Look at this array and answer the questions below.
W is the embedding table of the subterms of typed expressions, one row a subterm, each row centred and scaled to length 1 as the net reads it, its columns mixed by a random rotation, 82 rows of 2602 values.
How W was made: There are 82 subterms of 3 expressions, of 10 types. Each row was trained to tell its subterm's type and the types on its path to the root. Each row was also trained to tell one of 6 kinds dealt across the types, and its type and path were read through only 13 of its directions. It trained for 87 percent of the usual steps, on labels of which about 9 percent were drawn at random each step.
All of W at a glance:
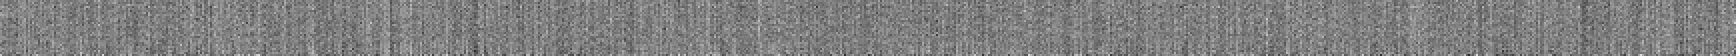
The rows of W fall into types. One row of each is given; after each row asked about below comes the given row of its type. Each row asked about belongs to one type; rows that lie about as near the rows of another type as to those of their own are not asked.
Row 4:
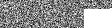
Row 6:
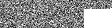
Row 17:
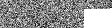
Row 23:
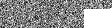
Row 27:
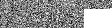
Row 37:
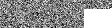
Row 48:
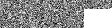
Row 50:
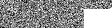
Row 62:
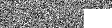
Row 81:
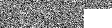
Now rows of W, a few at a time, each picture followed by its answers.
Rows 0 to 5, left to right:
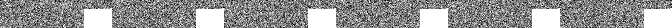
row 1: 17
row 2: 4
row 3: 27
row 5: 50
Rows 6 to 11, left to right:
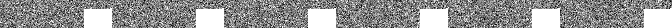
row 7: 6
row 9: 37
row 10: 17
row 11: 23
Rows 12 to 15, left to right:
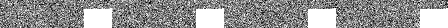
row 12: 23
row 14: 17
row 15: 50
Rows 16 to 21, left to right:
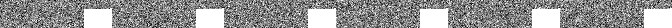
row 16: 27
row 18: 4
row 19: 37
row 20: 6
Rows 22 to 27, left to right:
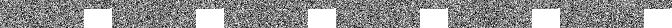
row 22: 37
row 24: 48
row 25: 48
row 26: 17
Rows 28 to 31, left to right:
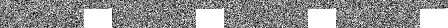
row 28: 50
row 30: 4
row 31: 17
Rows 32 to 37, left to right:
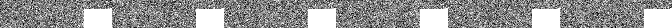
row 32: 50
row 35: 4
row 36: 48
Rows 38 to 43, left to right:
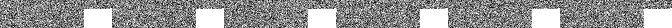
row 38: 6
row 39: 81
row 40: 27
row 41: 17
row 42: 81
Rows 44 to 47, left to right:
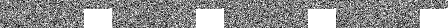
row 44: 62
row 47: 4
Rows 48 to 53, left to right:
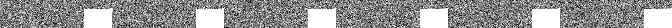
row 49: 6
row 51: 4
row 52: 4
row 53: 27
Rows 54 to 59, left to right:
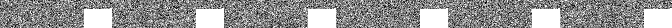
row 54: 27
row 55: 37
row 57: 48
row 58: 62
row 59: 37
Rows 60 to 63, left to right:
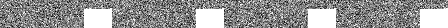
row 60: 48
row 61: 81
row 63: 4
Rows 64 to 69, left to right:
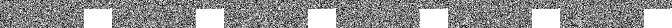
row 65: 81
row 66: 6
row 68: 37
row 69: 6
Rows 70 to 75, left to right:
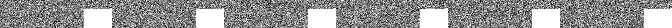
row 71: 23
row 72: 81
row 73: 37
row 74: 23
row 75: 23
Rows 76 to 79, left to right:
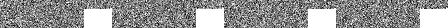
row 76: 6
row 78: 23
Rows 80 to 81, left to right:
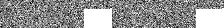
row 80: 23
